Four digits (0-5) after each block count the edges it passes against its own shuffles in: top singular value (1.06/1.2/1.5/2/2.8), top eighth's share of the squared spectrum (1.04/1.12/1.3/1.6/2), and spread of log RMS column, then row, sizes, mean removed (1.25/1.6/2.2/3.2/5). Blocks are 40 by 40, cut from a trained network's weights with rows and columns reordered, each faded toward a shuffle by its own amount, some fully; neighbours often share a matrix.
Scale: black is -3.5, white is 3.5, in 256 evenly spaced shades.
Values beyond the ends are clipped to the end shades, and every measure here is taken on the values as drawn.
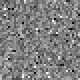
0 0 0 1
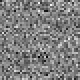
3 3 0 2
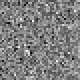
0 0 0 0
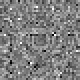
3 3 1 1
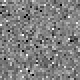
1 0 0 0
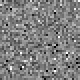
1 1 0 0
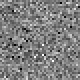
1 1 0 0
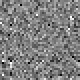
2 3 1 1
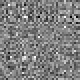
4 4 1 2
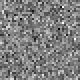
0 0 0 0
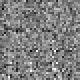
2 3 1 2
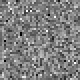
0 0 0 0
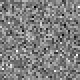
0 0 0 0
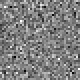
0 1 0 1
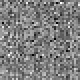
3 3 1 1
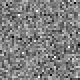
0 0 0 0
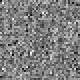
1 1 0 0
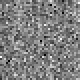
2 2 0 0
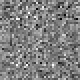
2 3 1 2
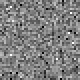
0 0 0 0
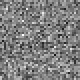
2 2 0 0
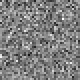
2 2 0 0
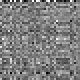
4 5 2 3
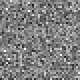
2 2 0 0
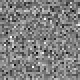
2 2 0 0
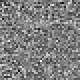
2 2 0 0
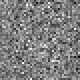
0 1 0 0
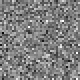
1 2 0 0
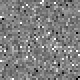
1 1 0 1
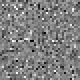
2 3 1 1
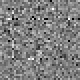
2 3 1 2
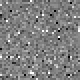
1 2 0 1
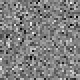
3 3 2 0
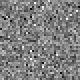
0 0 0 0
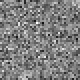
2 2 0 0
